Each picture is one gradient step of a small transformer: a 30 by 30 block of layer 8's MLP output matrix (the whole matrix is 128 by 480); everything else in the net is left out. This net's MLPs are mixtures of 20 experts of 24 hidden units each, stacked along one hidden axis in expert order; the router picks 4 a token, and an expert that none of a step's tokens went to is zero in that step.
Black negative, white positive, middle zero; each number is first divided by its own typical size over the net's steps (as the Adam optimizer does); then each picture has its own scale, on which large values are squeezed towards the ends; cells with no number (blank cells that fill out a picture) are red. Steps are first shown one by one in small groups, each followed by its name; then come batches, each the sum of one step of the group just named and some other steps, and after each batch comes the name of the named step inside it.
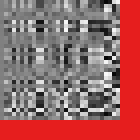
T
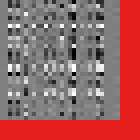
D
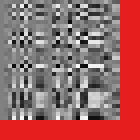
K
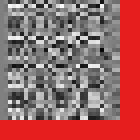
K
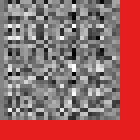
D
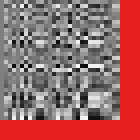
K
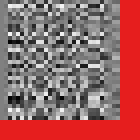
K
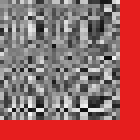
T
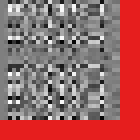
K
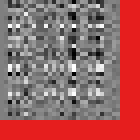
D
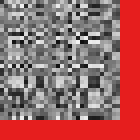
K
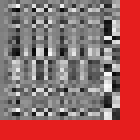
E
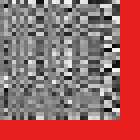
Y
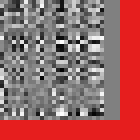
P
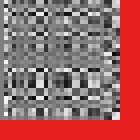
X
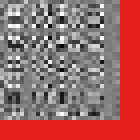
P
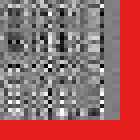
P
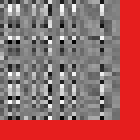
E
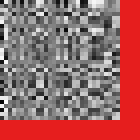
X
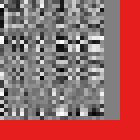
P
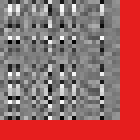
X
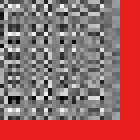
X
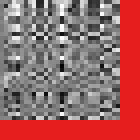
Y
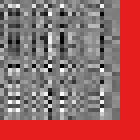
E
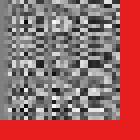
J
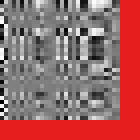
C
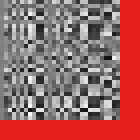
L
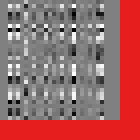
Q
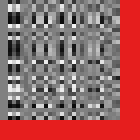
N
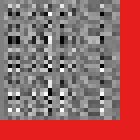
L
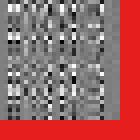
Q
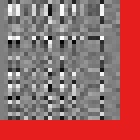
J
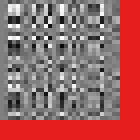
N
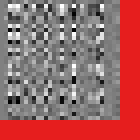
Q
